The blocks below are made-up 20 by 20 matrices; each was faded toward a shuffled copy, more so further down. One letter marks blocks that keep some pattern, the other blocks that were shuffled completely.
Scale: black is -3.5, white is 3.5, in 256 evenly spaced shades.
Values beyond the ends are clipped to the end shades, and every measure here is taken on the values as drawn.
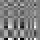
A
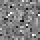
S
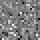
S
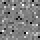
S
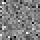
S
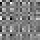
A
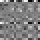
A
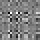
A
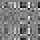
A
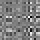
A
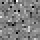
S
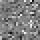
S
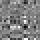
A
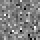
S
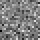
S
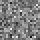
S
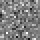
S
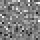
S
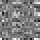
A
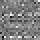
A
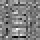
A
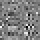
A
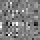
A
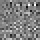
A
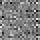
A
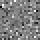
S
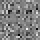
A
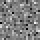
S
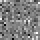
S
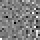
A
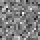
S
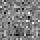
A
